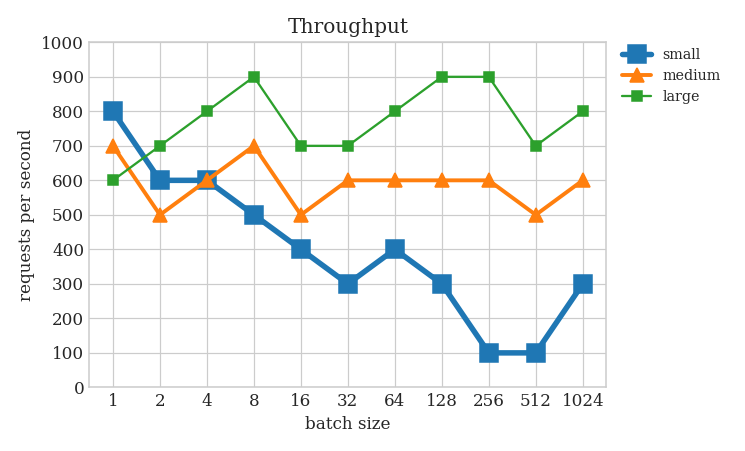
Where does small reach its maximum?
1
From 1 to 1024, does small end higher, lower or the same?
lower
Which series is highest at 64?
large
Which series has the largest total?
large
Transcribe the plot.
Title: Throughput
x-axis: batch size, ticks 1 2 4 8 16 32 64 128 256 512 1024
y-axis: requests per second, ticks 0 100 200 300 400 500 600 700 800 900 1000
Legend: small, medium, large
Values:
small: 800 600 600 500 400 300 400 300 100 100 300
medium: 700 500 600 700 500 600 600 600 600 500 600
large: 600 700 800 900 700 700 800 900 900 700 800
